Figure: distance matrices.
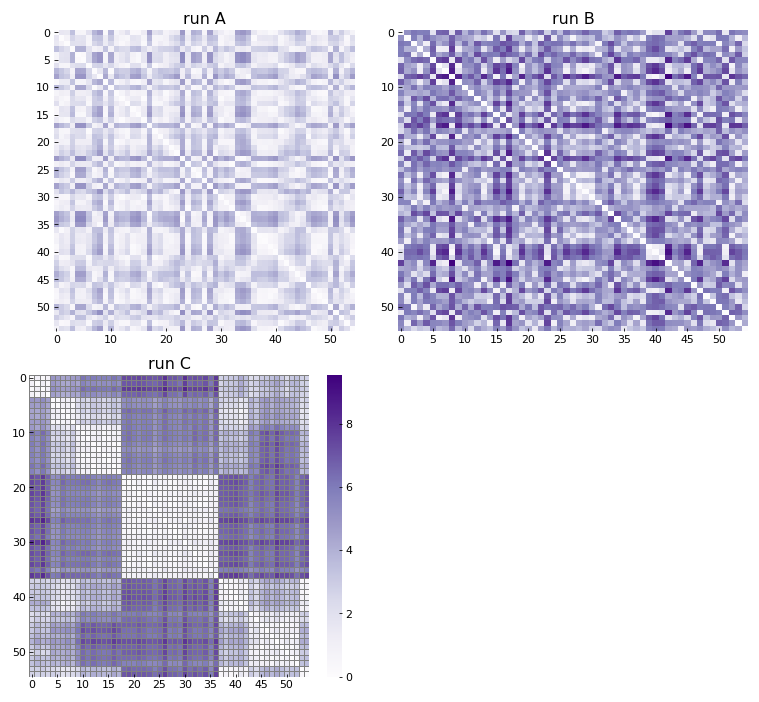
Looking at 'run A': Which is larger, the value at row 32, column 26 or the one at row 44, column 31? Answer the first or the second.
the second
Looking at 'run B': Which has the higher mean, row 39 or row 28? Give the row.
39
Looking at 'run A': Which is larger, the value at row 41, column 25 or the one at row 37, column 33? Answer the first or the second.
the second
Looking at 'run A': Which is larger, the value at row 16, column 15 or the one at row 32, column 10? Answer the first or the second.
the second
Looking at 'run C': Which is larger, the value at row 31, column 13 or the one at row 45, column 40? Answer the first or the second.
the first
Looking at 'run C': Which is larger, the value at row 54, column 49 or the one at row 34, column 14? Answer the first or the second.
the second
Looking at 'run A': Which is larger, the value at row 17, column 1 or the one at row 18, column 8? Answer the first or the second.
the first
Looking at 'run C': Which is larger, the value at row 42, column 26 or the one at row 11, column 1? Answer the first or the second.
the first
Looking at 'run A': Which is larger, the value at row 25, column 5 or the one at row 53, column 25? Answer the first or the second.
the first
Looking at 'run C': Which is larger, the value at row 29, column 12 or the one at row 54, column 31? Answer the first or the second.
the second
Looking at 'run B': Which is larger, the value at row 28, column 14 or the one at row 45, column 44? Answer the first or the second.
the second
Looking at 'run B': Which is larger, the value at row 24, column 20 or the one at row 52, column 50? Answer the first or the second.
the second
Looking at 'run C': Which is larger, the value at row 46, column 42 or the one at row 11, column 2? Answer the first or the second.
the second
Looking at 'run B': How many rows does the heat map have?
55
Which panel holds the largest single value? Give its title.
run B
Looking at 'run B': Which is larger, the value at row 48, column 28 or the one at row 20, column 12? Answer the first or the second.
the first
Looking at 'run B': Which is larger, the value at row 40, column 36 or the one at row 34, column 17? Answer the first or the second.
the second
